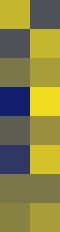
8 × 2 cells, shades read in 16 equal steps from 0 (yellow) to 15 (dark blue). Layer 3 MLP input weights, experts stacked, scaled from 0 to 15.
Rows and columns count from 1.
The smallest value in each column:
3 0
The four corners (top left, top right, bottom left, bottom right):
3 11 7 5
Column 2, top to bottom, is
11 3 5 0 6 2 8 5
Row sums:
14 14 13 15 16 15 16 12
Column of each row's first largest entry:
2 1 1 1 1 1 1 1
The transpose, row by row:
3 11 8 15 10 13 8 7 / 11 3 5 0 6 2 8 5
